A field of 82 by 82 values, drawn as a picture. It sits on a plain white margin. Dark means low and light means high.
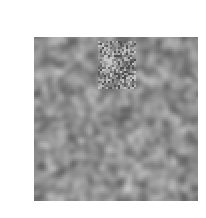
No regular stripes run through it. In the top middle lies a patch that is rougher than the rest. No row or column stands out. The halves do not mirror each other. The top middle is the roughest part. No overall slope runs across the table. The texture is blotchy.
